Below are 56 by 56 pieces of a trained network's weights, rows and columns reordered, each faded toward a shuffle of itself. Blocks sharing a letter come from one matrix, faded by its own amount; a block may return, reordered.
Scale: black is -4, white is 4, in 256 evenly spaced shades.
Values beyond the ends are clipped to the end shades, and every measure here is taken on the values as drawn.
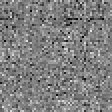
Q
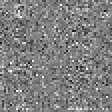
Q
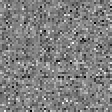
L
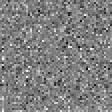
L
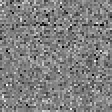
L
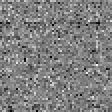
L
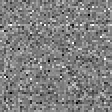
Q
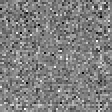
Q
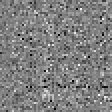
Q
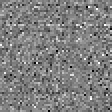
Q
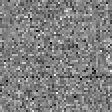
L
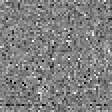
Q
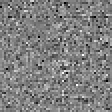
L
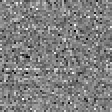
L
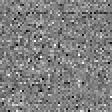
Q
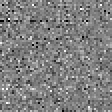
Q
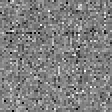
Q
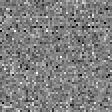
L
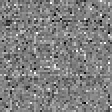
Q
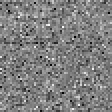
L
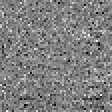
L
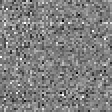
Q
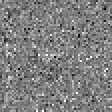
L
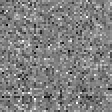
L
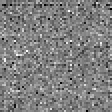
Q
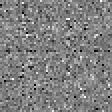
Q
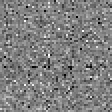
Q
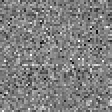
L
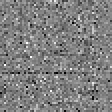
Q
